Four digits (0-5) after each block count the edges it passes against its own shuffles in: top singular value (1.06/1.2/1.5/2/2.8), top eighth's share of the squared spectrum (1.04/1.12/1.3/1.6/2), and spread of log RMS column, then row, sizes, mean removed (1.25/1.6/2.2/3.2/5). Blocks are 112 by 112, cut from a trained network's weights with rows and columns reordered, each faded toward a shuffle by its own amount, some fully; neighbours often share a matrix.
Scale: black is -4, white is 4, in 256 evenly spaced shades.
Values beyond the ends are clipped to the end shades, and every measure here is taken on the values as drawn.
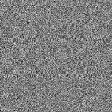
4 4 1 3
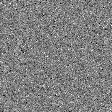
0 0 0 0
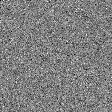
2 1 0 0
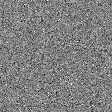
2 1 0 0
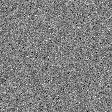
0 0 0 0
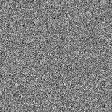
3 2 0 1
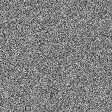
0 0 0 0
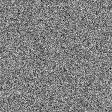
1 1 0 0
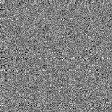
4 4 2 3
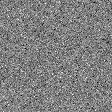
1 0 0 0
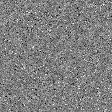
1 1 0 0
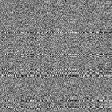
5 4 1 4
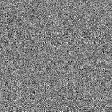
4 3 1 2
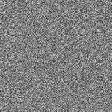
4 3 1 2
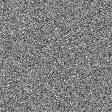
1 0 0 0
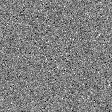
1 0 0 0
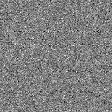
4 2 0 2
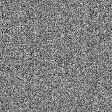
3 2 0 0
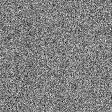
2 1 0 0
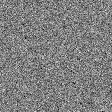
0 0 0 0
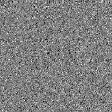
3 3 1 1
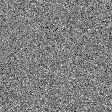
2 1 0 0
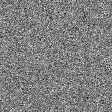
0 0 0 0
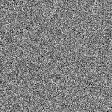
3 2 0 1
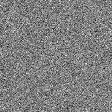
3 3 1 1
